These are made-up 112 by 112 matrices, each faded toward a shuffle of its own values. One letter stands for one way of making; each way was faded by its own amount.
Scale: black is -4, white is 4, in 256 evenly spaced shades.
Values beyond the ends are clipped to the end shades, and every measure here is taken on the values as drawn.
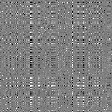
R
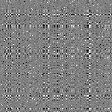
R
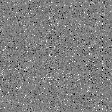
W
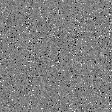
W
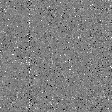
W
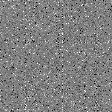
W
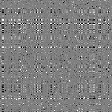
R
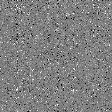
W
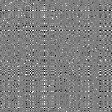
R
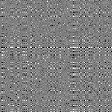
R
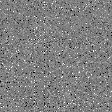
W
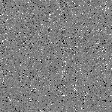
W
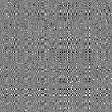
R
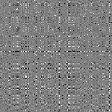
R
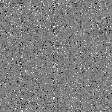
W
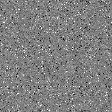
W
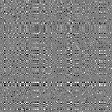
R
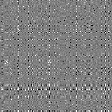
R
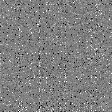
W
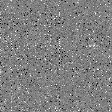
W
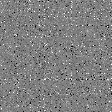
W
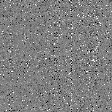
W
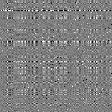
R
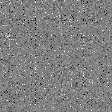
W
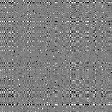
R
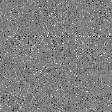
W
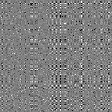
R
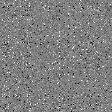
W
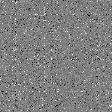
W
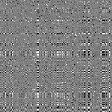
R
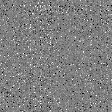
W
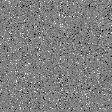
W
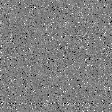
W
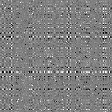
R
